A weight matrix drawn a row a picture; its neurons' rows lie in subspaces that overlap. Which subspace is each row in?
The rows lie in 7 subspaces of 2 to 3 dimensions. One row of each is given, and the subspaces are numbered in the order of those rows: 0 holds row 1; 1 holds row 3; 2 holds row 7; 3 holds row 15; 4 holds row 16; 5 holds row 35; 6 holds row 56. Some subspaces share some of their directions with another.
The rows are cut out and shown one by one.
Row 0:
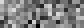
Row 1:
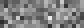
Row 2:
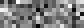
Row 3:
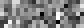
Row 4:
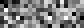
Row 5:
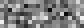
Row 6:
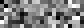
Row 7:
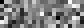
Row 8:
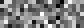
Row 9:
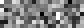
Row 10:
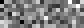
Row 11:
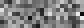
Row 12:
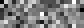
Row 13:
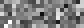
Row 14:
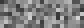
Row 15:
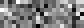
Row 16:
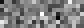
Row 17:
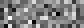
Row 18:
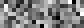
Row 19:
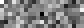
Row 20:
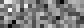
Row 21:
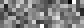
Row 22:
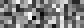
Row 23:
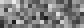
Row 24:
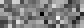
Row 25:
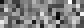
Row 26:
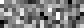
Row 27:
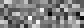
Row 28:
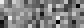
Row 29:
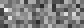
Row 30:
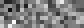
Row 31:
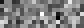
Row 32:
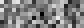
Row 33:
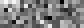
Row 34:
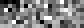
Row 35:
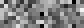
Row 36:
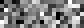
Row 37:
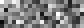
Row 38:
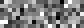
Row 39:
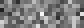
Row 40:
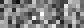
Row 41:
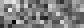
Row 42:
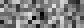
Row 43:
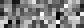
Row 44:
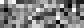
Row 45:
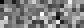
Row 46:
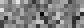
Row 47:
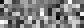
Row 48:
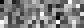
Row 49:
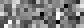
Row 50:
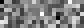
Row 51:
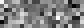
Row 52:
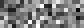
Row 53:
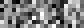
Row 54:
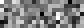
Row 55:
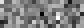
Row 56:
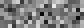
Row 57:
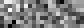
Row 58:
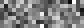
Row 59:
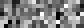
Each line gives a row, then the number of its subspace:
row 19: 5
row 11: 3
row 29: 6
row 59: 1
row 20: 0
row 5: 4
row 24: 6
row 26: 4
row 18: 5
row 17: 6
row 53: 4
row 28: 6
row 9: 6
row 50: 2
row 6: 2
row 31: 1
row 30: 0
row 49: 1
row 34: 0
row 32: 4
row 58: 5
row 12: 5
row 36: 2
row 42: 4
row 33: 0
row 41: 2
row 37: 2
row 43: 1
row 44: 3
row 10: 1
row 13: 1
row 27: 3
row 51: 2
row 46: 3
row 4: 0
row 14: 4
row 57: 0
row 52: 6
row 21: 5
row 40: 4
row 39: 3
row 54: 2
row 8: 2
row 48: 6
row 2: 3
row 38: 0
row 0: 6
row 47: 3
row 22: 4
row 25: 5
